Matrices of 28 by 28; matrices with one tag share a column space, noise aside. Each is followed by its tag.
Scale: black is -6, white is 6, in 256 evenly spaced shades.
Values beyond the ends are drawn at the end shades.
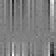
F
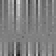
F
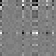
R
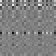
R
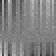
F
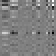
R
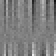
F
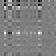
R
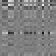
R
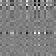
R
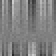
F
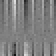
F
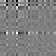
R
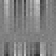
F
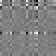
R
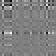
R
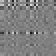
R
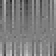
F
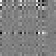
R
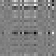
R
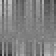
F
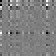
R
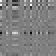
R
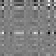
R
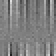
F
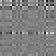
R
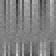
F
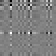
R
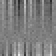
F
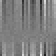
F
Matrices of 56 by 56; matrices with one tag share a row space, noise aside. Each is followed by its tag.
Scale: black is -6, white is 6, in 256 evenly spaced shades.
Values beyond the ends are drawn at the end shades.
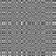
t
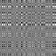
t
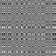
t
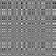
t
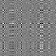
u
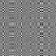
u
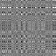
t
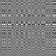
t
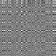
t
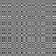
t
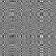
u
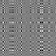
u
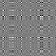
u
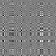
u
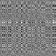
t
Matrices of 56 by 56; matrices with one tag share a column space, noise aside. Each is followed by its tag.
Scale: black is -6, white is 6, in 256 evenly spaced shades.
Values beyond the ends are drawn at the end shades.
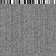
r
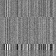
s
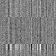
s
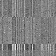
s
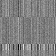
s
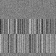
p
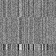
s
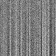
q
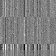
s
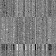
s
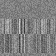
p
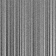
q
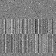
p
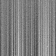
q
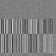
p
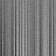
q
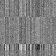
s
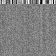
r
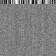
r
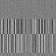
p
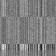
s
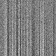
q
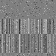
p
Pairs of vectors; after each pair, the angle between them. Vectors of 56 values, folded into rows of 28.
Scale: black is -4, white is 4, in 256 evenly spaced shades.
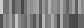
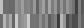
partly aligned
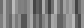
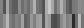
partly opposed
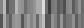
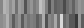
partly aligned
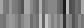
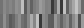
partly opposed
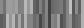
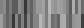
nearly opposite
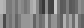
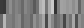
nearly opposite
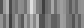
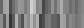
nearly parallel
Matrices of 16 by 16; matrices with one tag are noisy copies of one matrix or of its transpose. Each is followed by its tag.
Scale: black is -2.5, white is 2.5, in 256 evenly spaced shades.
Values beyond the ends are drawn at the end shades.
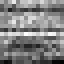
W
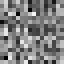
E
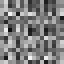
E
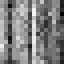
W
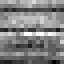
W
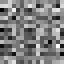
E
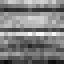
W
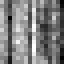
W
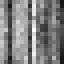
W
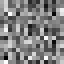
E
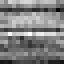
W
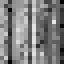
W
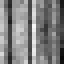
W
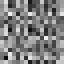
E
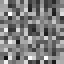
E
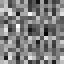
E
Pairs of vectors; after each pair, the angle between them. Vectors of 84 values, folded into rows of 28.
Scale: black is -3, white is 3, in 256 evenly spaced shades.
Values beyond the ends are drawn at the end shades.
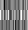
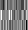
orthogonal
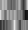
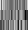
partly aligned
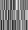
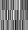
partly aligned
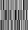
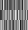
nearly opposite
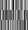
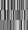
orthogonal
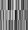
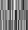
nearly parallel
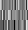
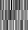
partly opposed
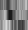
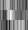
nearly opposite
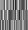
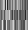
orthogonal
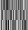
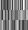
partly aligned
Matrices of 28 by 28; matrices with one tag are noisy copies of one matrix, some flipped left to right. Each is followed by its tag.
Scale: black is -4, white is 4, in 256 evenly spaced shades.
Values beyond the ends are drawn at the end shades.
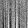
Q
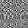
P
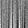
Q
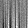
Q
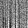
Q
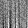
Q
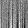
Q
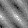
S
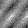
S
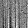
Q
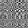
P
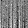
Q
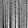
Q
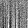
Q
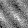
S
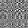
P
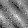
S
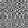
P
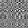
P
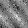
S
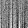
Q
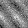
S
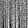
Q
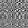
P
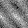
S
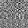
P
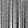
Q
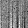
Q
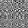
P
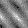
S
